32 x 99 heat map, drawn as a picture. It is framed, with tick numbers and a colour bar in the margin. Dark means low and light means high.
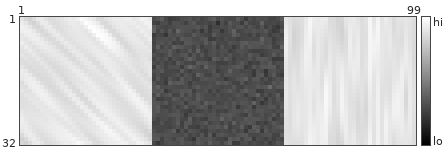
It is made of 1 by 3 panels. Panel 1,1: very high, slanting down to the right, faint in contrast. Panel 1,2: low, fine-grained, faint in contrast. Panel 1,3: very high, streaked downward, faint in contrast.
